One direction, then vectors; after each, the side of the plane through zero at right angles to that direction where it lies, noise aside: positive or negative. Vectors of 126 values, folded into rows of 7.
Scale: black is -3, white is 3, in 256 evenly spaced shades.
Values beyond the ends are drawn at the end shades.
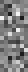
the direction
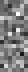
positive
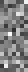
positive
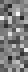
positive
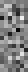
negative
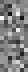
positive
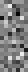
negative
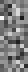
positive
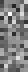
negative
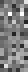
negative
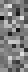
negative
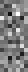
positive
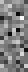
negative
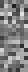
negative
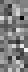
positive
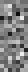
negative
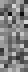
positive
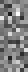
positive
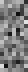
negative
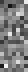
positive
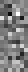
positive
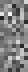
negative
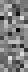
negative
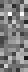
negative
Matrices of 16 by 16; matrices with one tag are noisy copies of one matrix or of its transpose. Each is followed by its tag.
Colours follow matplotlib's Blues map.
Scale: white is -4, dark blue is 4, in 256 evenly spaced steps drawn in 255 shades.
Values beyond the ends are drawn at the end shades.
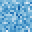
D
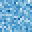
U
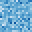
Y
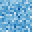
D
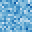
U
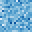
Y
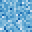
U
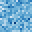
Y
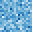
U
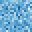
D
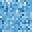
Y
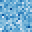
U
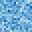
U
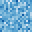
Y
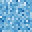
Y
